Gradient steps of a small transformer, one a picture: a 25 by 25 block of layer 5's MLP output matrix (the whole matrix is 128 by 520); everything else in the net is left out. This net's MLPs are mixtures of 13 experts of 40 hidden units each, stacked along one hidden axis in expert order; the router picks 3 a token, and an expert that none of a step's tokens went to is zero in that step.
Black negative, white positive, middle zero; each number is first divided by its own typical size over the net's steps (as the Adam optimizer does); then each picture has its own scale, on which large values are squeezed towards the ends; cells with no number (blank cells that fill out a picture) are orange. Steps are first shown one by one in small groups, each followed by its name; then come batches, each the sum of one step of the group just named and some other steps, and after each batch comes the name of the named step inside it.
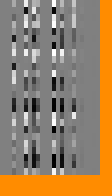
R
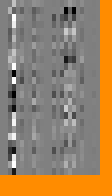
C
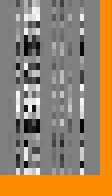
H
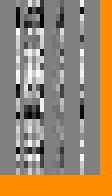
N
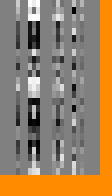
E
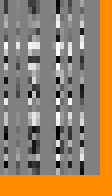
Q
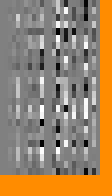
R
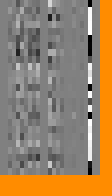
R
